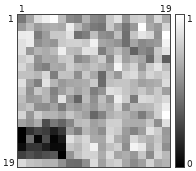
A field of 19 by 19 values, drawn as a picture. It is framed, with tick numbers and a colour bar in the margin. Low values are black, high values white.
In the bottom left lies a patch that is lower than the rest. Neither half mirrors the other. The ninth with the lowest average is the bottom left. Most values sit high, with a long tail of low ones. There are no regular stripes.
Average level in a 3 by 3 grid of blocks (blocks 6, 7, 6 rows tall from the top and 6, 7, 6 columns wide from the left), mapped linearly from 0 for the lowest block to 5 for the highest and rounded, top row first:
5 4 4 / 4 4 5 / 0 5 4
